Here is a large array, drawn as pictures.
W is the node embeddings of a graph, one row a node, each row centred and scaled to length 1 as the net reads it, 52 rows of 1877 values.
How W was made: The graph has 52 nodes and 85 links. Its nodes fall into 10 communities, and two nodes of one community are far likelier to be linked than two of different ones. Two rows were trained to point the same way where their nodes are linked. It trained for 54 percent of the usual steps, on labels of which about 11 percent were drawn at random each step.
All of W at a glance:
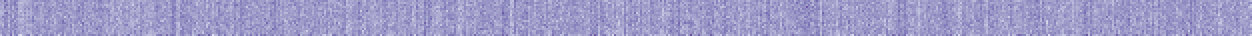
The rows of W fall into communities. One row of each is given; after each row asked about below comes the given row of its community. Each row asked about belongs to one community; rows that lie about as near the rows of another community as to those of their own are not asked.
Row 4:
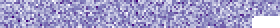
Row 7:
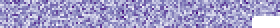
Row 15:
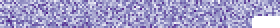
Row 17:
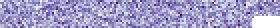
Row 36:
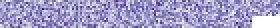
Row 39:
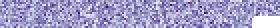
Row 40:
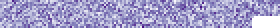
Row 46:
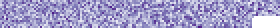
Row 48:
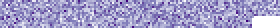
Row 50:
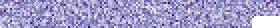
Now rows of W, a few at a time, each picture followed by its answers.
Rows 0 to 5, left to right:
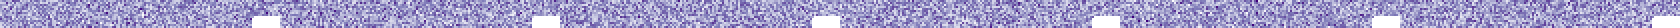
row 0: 40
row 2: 15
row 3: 50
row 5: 39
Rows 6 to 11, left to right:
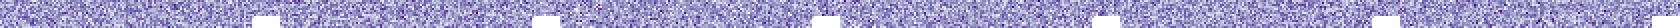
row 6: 46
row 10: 40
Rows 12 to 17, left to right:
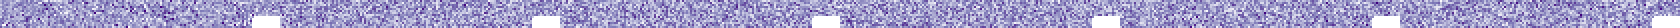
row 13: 39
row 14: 15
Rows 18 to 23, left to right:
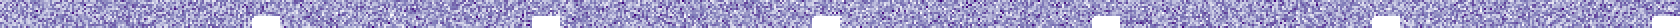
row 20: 4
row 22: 15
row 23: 7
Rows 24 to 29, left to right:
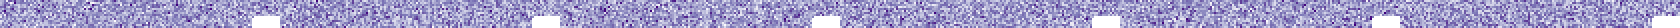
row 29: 36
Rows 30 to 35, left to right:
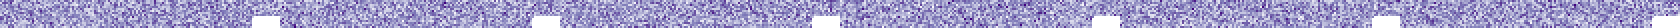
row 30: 48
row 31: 17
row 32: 17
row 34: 46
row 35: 46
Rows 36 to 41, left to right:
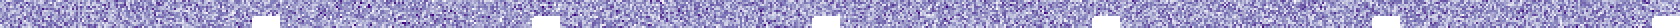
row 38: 36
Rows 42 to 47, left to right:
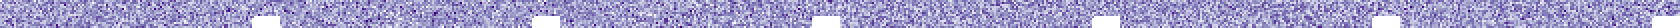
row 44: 48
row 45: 50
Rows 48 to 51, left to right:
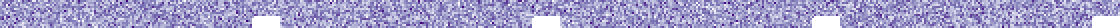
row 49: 39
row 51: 4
